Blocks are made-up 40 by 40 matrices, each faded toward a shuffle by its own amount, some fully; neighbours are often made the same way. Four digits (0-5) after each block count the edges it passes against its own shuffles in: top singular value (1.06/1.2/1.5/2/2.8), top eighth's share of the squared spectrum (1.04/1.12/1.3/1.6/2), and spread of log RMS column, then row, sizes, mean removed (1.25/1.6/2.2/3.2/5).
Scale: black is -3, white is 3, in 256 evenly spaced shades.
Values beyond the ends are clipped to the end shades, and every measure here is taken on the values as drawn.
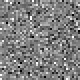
2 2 0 0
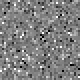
1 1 0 0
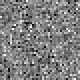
0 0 0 0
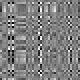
4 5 4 3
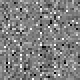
3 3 1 1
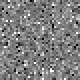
2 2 1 0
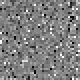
2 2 1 0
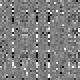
4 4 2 1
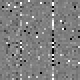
4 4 1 0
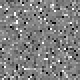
0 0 0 0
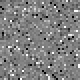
0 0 0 0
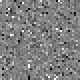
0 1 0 0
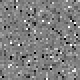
0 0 0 0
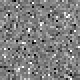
0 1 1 1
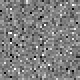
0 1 1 0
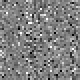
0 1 2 0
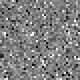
1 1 1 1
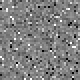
0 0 0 0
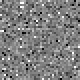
0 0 0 0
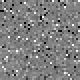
0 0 0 0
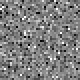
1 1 0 0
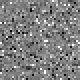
1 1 0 0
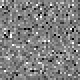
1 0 0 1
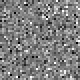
0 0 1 0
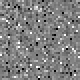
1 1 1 0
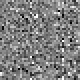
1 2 2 0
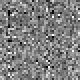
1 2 2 0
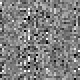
2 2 3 0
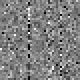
2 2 2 0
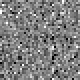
1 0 0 0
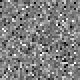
0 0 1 0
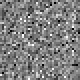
1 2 1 0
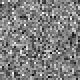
2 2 1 0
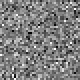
2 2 1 0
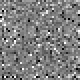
3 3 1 1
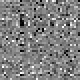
3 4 1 2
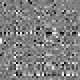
4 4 2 3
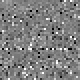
3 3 0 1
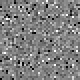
2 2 0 1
